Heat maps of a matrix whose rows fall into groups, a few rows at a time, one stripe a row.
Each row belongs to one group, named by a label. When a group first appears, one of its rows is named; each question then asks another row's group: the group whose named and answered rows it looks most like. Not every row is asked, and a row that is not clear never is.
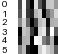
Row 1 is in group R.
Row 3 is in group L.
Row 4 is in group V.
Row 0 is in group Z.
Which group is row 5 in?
L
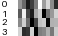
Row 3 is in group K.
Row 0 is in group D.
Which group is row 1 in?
R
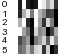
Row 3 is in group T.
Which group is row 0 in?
L
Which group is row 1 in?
V
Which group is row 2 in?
Z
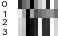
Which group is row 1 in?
K
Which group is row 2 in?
R
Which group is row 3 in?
R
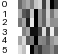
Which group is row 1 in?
K
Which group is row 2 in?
K
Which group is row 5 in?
T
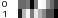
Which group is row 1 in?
V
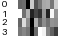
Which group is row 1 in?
T
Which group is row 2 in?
Z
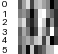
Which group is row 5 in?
K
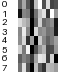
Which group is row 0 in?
D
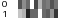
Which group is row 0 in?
K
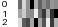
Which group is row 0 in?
Z
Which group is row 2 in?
K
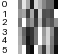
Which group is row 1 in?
K
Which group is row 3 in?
D
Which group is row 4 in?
D
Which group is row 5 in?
Z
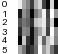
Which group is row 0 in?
T
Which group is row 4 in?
L
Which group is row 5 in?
D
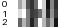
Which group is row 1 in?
T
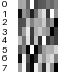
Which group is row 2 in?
V
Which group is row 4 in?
T
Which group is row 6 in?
L
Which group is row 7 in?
Z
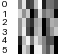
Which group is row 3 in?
R
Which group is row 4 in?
V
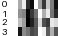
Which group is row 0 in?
Z
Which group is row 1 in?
D
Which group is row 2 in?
R
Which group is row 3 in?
L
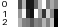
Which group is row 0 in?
L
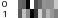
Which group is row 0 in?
K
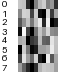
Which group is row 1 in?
Z
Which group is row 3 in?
L
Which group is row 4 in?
R
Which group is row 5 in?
L
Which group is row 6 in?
Z
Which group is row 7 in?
L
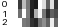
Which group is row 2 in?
T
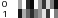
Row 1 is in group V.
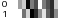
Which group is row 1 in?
T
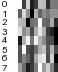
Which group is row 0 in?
T
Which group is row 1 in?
Z
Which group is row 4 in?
V
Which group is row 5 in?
L
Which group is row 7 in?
D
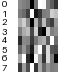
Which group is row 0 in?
D
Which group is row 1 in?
K
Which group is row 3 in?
Z
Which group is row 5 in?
D
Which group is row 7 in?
K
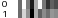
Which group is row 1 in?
Z
